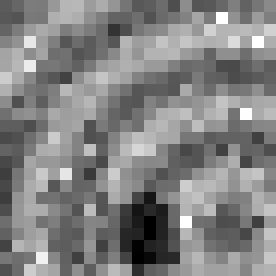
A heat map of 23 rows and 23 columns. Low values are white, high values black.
Rings spread out from the bottom right. The halves do not mirror each other. On average the colour sits 50% of the way up the scale. An odd patch, higher than its surroundings, sits in the bottom middle.
